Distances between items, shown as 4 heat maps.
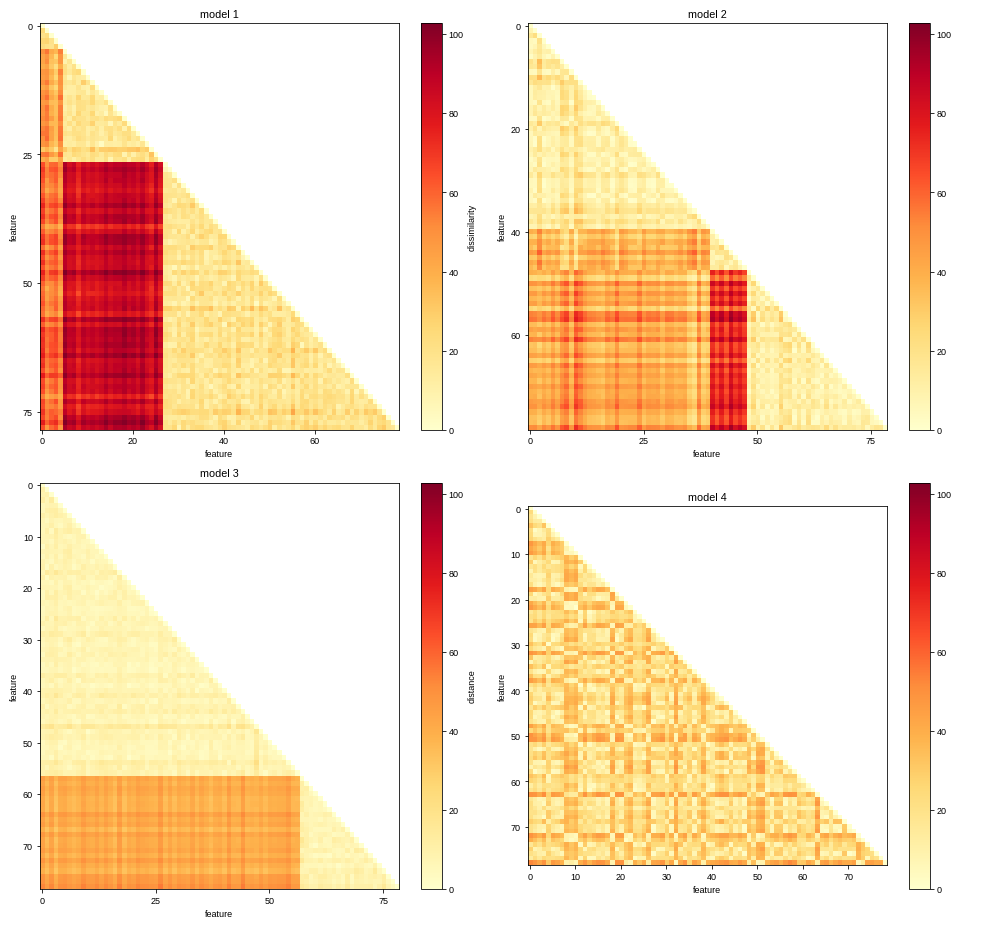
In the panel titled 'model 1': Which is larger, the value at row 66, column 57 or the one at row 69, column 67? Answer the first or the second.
the first
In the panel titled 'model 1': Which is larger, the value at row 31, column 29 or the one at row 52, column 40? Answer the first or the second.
the second
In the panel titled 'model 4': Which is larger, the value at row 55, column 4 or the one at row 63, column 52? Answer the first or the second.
the second
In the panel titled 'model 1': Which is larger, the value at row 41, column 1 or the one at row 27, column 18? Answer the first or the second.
the second
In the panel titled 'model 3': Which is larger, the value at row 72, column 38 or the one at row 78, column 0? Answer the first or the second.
the second
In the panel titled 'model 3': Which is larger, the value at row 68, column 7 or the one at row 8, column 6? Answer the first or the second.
the first
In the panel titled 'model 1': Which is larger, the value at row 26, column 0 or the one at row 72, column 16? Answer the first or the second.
the second
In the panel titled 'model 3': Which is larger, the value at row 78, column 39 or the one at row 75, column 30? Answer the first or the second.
the first
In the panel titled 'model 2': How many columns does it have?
79
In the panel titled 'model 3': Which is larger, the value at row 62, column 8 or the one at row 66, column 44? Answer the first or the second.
the second
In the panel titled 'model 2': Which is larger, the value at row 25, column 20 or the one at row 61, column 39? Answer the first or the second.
the second
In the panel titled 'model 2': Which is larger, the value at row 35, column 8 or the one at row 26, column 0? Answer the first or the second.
the first
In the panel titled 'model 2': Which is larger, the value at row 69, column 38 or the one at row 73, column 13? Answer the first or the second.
the second
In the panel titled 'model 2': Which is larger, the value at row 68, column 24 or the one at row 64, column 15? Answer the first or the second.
the first
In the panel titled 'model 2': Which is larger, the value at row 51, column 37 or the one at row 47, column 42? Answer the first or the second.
the first
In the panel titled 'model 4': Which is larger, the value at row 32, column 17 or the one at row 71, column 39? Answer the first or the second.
the first
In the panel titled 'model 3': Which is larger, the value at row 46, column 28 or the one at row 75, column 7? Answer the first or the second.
the second
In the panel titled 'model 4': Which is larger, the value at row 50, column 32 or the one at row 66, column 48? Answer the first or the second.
the second
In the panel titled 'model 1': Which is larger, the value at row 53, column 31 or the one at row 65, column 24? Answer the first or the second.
the second
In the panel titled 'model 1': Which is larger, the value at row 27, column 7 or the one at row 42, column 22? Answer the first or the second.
the second
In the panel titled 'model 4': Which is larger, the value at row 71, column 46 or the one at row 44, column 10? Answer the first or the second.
the second
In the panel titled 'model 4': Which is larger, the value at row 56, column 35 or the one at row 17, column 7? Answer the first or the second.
the first
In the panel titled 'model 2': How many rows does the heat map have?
79
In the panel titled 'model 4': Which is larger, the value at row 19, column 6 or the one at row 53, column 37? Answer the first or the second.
the second
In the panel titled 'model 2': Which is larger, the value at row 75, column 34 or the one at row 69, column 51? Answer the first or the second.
the first
